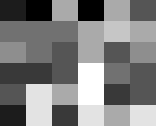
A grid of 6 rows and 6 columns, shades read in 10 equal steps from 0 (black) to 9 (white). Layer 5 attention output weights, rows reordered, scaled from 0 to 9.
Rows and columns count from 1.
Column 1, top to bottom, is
1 4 5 2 3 1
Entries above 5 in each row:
2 3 1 1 3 4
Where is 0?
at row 1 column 2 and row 1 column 4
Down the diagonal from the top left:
1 4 3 9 2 8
